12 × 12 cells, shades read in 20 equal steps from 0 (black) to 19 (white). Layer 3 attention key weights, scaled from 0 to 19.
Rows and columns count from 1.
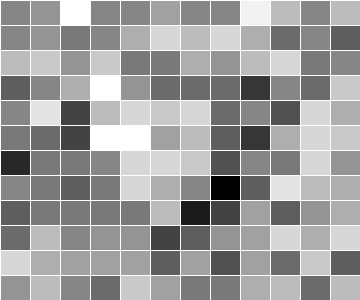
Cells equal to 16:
14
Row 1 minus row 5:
0 -6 14 -4 -6 -3 -6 2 8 8 -6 1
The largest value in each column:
16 17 19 19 19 16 16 16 18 17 16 16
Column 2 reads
11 11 15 10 17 8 9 9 9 14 13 14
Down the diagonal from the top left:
10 11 11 19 16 12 15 0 12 16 15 14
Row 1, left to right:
10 11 19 10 10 12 10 10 18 14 10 14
